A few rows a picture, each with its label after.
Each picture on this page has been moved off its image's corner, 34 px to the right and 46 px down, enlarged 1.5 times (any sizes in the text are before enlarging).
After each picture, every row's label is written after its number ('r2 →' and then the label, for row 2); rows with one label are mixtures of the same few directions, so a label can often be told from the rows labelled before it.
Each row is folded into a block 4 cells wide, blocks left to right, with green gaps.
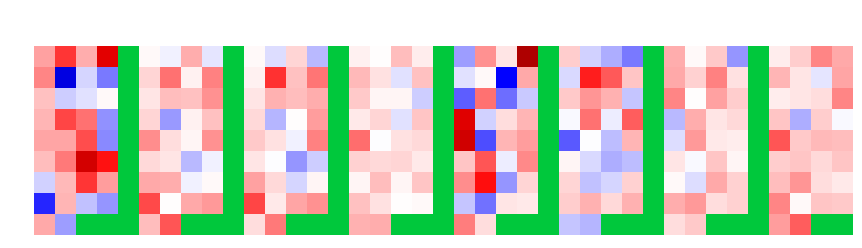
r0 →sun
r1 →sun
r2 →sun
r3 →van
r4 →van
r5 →sun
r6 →van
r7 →sun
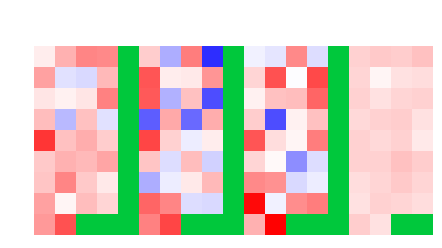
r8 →sun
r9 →van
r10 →sun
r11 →sun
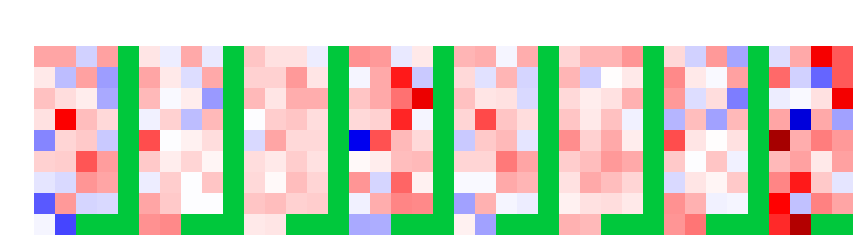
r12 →sun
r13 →van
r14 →van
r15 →van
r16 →sun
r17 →sun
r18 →van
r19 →sun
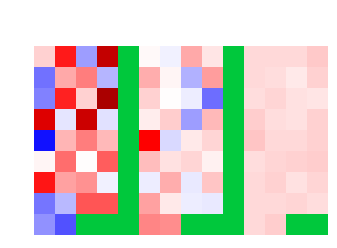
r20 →van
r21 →van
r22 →van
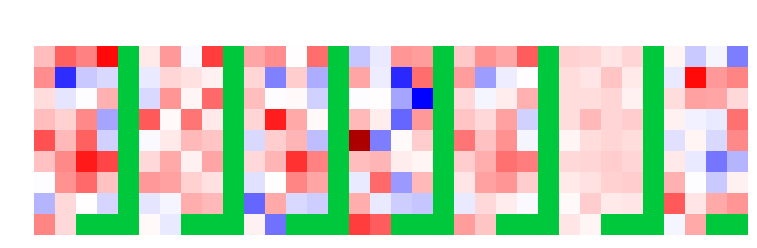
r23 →sun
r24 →van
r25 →sun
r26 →van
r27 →sun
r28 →sun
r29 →sun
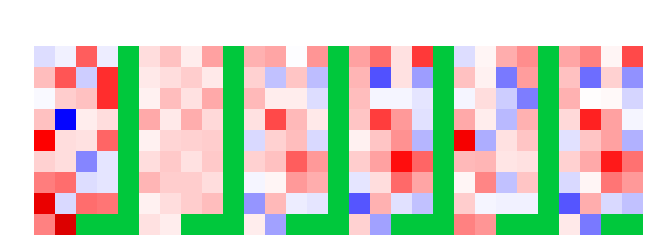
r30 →sun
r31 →van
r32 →sun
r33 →sun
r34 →van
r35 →sun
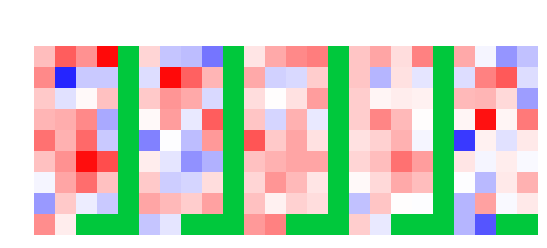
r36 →sun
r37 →sun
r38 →sun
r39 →sun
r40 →sun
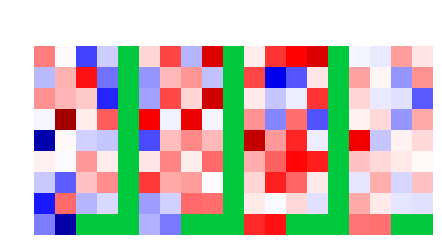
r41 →sun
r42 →van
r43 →sun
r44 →van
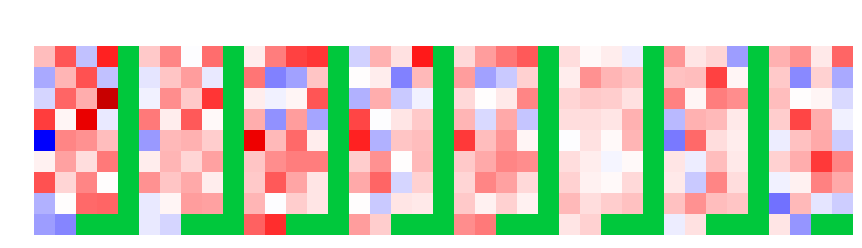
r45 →van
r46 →van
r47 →sun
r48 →van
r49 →sun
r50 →sun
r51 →van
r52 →sun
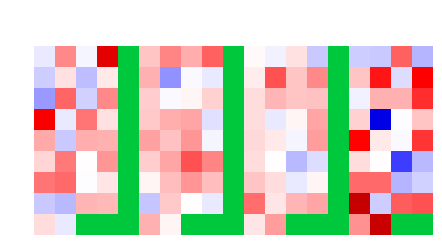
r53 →van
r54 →sun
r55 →sun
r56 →sun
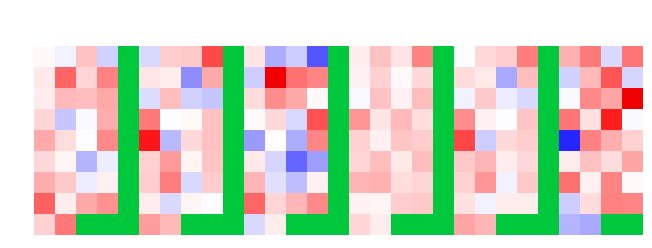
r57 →sun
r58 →van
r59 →sun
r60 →van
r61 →van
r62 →van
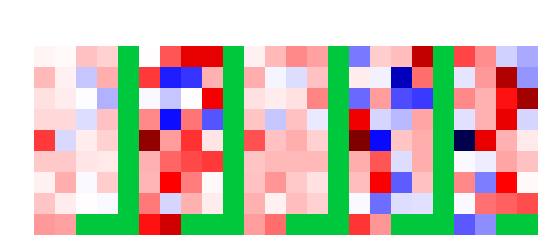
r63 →van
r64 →sun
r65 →sun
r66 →van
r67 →van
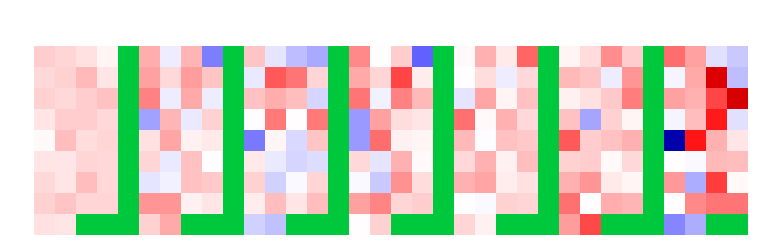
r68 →van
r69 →van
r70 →sun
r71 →van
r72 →van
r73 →sun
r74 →van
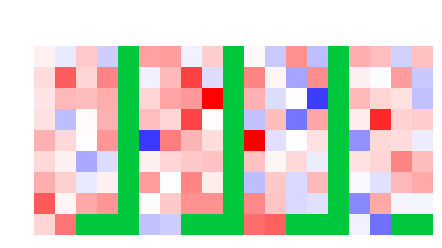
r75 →sun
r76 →van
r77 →van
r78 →sun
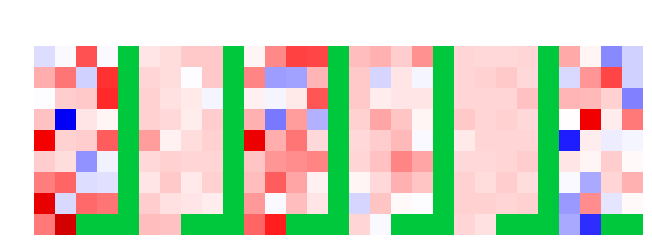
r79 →sun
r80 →van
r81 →sun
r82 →sun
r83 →van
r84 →sun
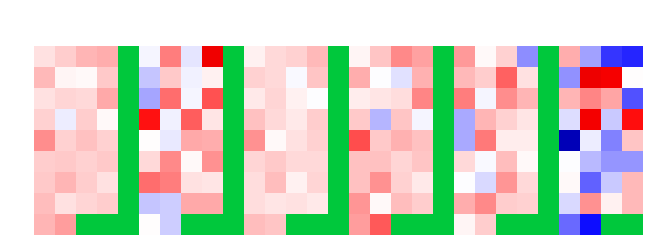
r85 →sun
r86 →van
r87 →van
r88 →sun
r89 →van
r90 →sun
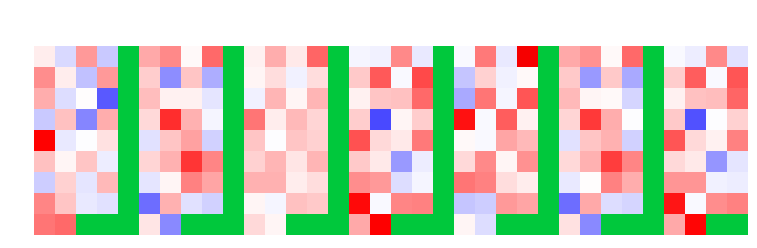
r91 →van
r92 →sun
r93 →van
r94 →sun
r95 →van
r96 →sun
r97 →sun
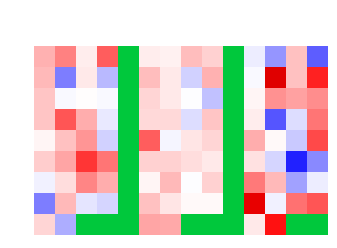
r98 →sun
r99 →van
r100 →sun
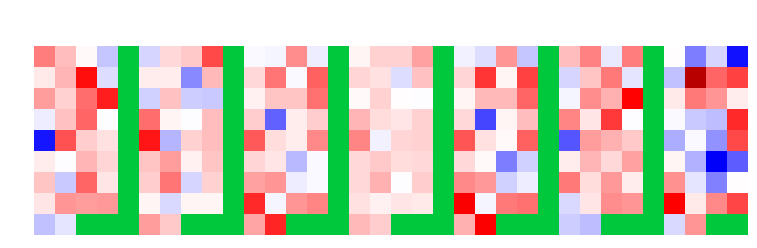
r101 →van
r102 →van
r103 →sun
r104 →van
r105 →sun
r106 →van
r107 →sun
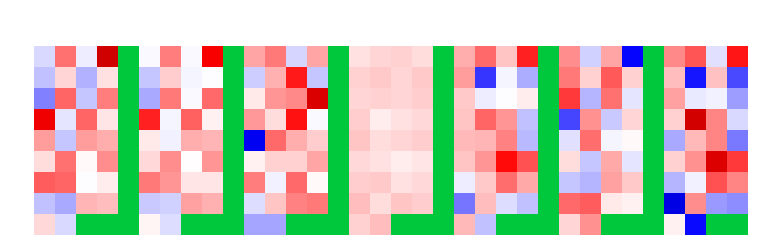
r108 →van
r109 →van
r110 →van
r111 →sun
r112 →sun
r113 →van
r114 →sun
